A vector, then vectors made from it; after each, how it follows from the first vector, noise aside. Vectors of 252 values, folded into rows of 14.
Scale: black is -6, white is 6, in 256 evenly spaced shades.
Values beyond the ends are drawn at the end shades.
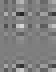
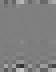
partly zeroed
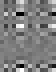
scaled up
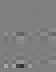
partly zeroed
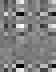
scaled up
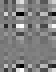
scaled up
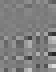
wrapped around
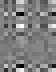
scaled up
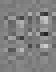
wrapped around
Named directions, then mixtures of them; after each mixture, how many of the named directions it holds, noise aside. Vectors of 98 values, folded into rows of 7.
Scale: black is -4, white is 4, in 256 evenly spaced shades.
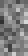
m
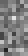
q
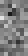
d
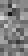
one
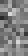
one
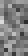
one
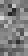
one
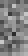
three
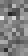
two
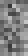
two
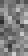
one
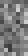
one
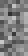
three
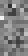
one
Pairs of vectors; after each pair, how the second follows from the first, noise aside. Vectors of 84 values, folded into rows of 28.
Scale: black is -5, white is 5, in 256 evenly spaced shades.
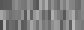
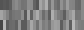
copied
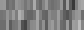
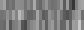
copied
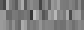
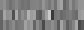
reversed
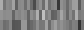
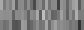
copied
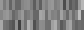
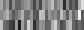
scaled up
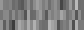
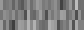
copied
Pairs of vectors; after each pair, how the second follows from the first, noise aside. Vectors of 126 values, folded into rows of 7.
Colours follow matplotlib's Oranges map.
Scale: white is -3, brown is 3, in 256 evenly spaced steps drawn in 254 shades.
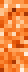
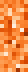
shuffled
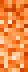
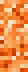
sign-scrambled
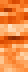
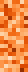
shuffled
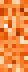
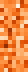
shuffled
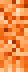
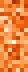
sign-scrambled
